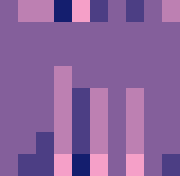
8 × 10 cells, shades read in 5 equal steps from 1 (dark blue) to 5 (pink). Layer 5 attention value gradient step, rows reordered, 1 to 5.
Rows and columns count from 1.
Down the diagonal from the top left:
3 3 3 4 2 4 3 5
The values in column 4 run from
1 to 5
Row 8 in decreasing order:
5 5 5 3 3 3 2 2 2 1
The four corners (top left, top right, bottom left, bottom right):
3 4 3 2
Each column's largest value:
3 4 4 5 5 5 3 5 3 4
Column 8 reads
2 3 3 3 4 4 4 5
